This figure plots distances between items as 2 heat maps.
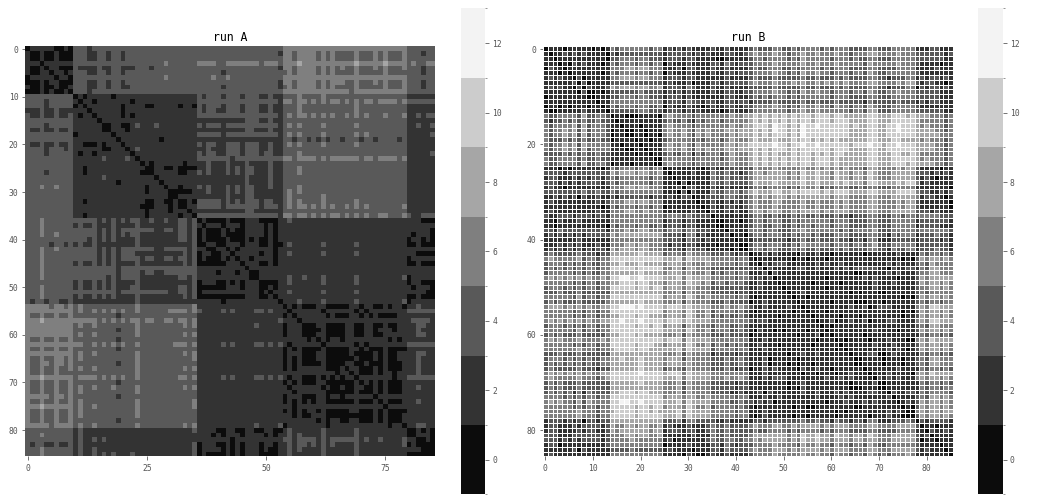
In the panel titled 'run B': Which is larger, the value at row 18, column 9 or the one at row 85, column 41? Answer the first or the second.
the first
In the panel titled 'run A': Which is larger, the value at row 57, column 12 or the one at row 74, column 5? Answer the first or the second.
the first
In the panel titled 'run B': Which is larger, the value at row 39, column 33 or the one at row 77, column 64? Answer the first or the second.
the first
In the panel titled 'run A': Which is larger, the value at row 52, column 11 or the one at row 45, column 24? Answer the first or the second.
the first
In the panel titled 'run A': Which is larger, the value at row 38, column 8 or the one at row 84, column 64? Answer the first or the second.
the first
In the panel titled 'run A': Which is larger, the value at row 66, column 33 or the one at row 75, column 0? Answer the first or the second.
the second
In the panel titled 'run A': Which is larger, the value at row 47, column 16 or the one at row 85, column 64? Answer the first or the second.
the first
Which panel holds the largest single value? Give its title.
run B
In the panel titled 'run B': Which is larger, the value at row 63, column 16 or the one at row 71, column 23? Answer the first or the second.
the first
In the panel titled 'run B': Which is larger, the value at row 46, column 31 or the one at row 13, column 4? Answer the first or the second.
the first
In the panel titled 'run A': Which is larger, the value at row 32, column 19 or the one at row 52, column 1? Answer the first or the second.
the second
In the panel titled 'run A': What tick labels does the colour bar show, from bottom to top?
0, 2, 4, 6, 8, 10, 12
